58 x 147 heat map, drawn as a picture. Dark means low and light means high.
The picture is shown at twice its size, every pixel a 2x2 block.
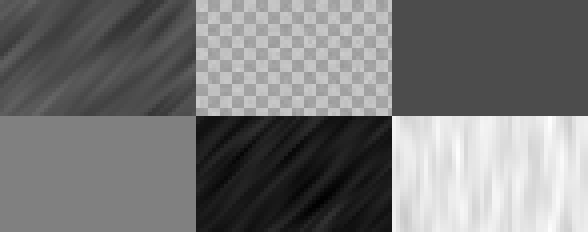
It is made of 2 by 3 panels. Panel 1,1: low, slanting up to the right, faint in contrast. Panel 1,2: high, checkered. Panel 1,3: low, flat. Panel 2,1: middling, flat. Panel 2,2: very low, slanting up to the right, faint in contrast. Panel 2,3: very high, streaked downward, faint in contrast.
